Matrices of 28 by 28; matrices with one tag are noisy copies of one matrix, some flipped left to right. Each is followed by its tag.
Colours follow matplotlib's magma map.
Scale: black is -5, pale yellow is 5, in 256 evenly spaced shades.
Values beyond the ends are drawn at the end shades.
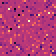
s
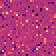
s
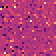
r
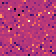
s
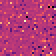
r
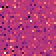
r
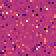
s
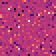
s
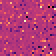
r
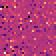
r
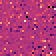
r
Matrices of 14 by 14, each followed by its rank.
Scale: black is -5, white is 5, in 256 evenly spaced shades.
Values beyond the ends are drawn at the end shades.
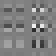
one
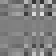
one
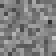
full rank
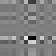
one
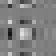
one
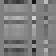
one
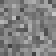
full rank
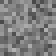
full rank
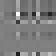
one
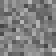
full rank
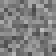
full rank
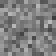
full rank
